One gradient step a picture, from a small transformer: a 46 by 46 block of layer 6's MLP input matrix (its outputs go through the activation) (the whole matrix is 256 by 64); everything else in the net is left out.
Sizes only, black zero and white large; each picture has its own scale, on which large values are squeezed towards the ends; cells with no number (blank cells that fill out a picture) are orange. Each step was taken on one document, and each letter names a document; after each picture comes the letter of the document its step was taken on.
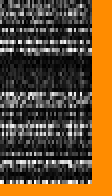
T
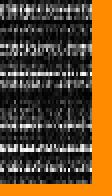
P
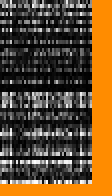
T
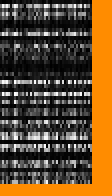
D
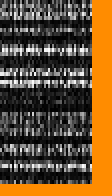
P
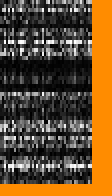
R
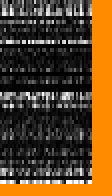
T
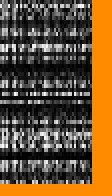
D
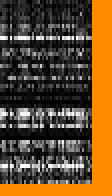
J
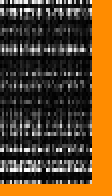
P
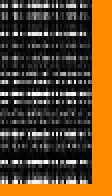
D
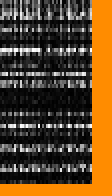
P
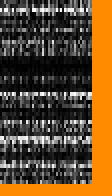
R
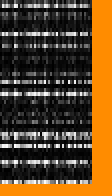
D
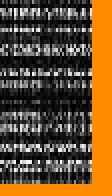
P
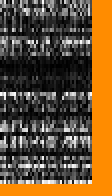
R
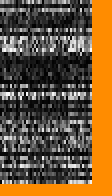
R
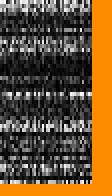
R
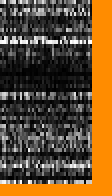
R
